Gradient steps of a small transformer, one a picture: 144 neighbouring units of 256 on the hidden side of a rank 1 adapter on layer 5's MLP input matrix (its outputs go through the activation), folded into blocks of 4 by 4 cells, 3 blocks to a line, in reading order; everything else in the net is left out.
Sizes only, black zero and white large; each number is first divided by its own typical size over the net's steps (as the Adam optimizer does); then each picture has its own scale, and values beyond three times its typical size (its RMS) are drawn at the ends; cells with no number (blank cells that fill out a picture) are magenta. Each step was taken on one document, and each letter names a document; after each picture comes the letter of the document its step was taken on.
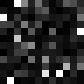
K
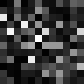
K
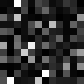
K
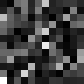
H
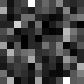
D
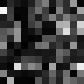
D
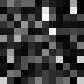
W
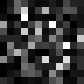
H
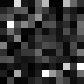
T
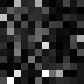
K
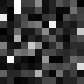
H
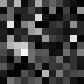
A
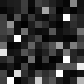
T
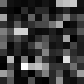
D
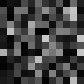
W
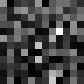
W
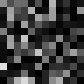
A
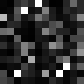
K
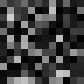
A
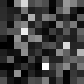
H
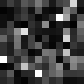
D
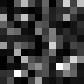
H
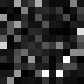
K
